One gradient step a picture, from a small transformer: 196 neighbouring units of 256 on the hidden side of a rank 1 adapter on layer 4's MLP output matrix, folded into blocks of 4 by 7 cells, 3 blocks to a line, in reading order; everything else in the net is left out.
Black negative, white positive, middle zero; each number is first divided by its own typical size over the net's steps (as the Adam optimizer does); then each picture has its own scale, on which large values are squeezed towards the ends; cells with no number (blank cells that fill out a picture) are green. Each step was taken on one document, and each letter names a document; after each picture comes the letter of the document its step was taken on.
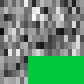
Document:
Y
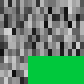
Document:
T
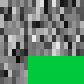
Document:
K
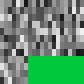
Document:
K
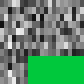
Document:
K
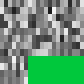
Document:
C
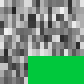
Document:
C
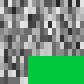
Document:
C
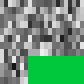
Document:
T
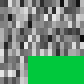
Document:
C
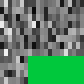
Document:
Y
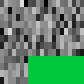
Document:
Y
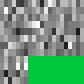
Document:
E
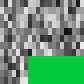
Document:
C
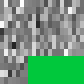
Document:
Y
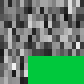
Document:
T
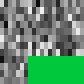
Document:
T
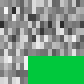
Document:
E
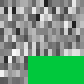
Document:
Y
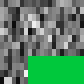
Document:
E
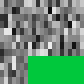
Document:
C
